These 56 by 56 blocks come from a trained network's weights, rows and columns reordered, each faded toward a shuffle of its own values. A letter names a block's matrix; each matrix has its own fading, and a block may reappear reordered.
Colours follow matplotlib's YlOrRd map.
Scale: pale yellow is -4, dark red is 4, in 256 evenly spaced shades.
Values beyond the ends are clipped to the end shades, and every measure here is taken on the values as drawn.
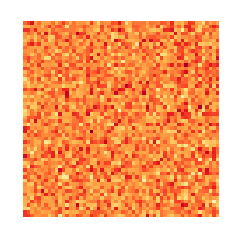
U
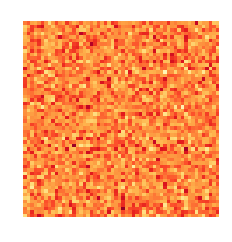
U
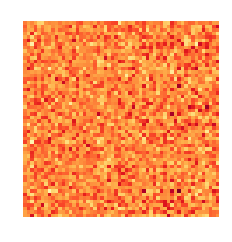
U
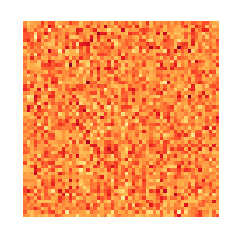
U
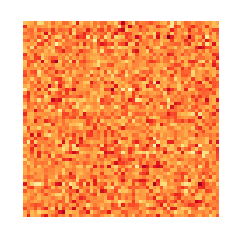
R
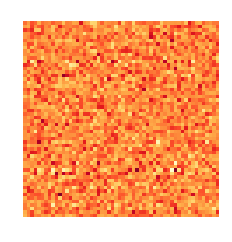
R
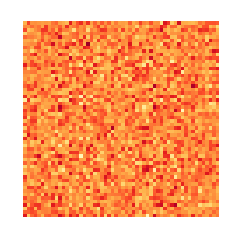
U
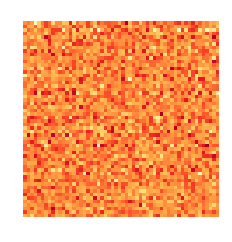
R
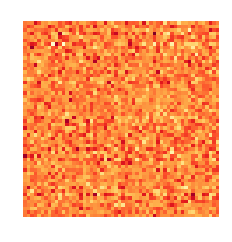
R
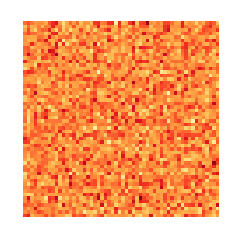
U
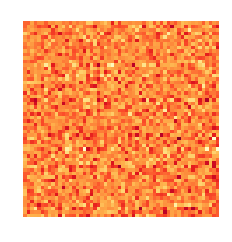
R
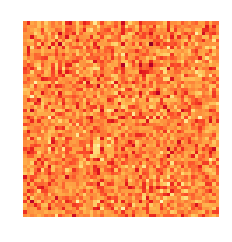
U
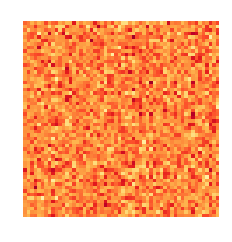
U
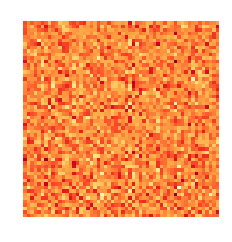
U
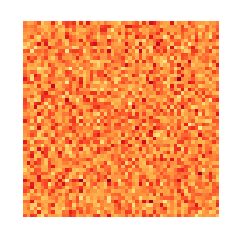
U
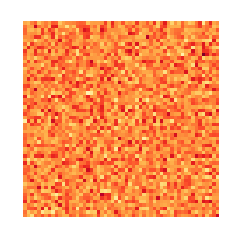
U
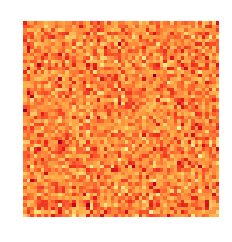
U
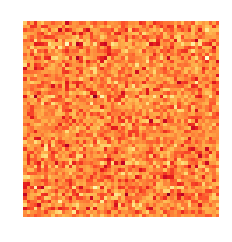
R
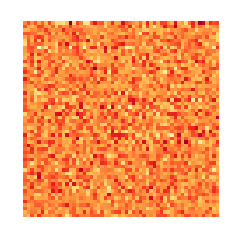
R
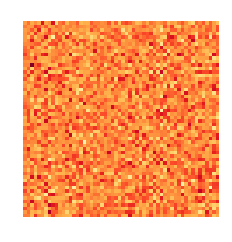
U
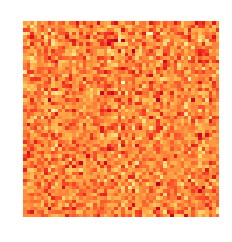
U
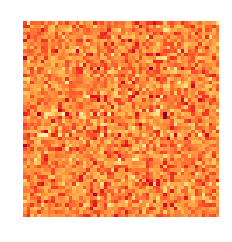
R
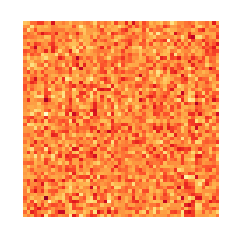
U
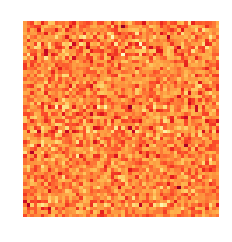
R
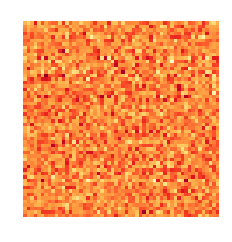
R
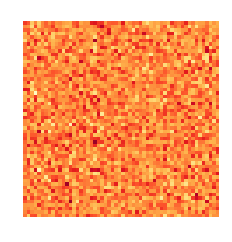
U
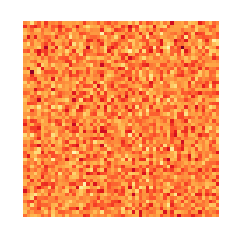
U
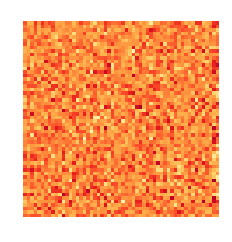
U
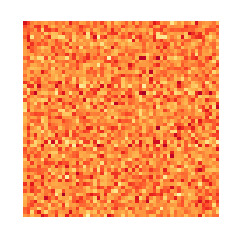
R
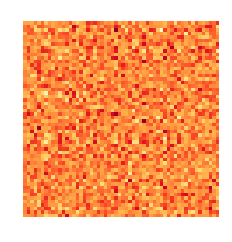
U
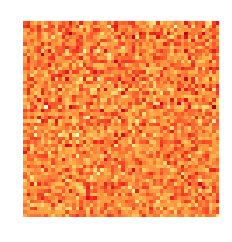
R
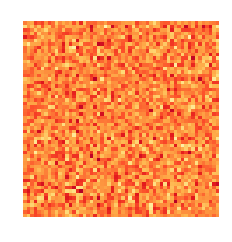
U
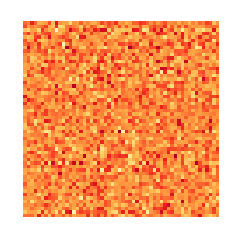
R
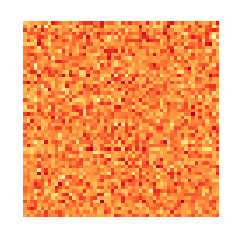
R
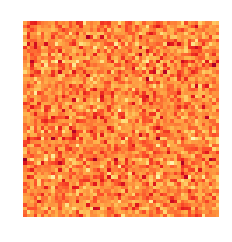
R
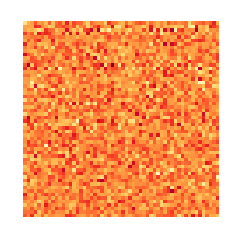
R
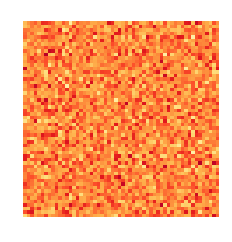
U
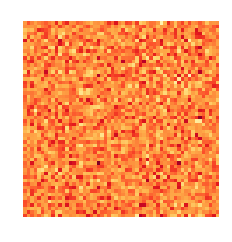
U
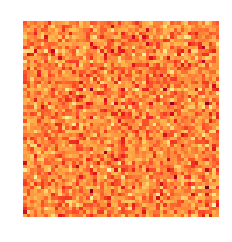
R
